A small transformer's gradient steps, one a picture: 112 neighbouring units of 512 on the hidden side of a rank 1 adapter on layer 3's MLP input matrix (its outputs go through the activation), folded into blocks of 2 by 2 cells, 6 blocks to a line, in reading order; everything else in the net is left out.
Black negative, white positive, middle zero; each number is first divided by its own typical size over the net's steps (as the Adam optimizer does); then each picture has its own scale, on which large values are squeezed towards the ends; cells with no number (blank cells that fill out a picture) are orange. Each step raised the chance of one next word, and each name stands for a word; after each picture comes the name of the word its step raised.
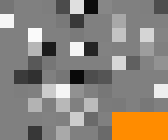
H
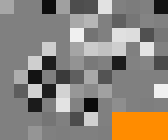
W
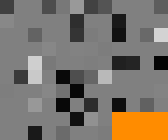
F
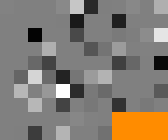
F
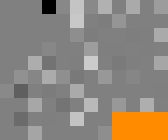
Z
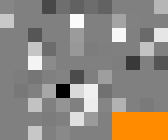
Z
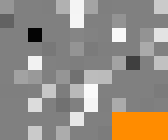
Z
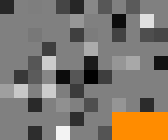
W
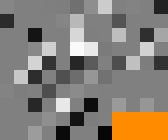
W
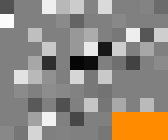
H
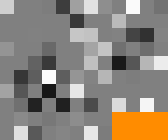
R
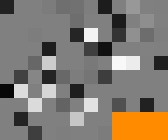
W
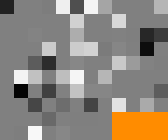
H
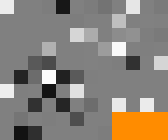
R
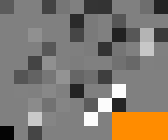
R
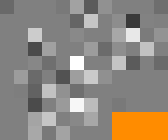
Z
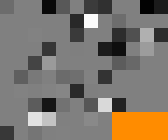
R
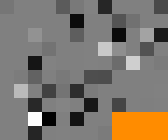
Z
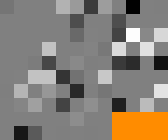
F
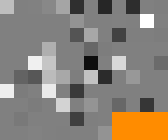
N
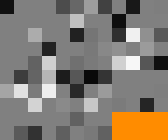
W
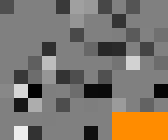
W
